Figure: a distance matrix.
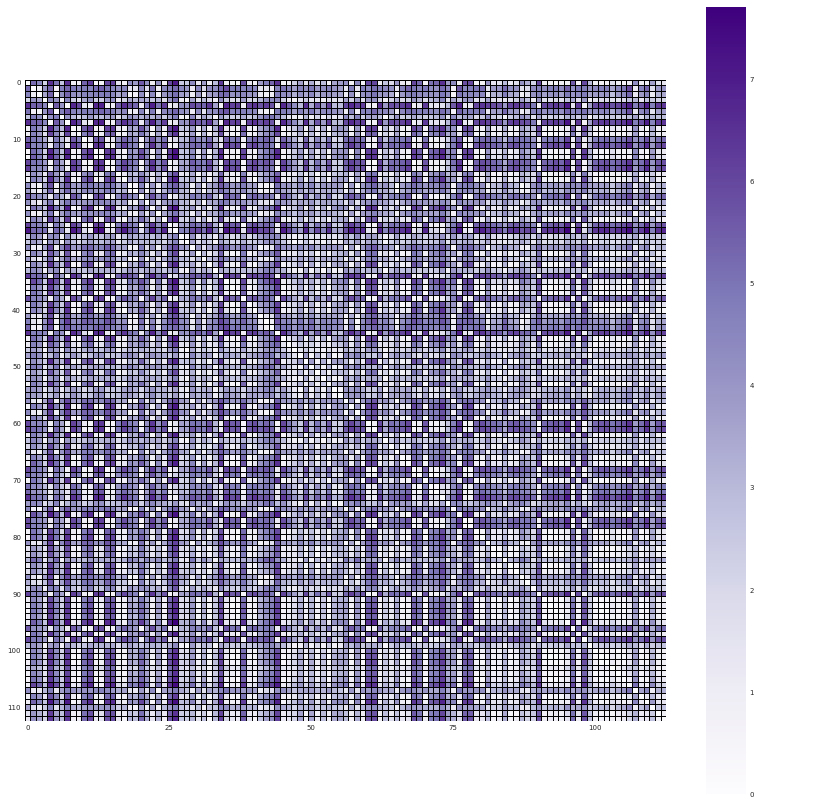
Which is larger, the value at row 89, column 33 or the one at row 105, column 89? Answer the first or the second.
the second
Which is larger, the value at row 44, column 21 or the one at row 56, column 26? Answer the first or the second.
the second
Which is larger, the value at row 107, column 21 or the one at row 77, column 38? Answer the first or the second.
the first
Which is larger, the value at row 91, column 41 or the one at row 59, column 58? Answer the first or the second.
the second
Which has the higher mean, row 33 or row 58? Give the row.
58
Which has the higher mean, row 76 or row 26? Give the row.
26
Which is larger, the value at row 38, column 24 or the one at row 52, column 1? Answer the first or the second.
the first
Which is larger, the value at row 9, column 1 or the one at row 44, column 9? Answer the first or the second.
the second
